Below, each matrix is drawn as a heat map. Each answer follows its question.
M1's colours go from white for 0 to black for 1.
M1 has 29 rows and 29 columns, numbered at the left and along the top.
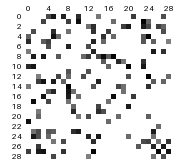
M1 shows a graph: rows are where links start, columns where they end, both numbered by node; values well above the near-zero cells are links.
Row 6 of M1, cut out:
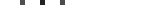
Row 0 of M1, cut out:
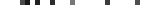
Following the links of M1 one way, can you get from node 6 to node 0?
yes
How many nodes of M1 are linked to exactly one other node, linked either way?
1
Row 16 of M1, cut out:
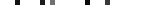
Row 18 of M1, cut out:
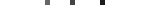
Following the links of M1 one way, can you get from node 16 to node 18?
yes
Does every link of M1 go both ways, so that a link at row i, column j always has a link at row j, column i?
yes
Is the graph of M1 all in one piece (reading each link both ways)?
yes
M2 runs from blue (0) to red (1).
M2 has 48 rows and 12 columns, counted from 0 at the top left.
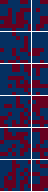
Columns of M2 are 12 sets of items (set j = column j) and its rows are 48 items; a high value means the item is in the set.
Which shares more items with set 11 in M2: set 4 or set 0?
set 4
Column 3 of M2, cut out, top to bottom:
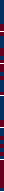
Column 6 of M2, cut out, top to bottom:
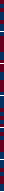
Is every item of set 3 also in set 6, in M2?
no
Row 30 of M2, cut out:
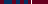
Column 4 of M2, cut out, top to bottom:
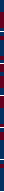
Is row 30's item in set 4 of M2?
no
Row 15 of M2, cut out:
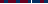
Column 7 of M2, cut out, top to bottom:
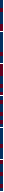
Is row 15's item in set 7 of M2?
no
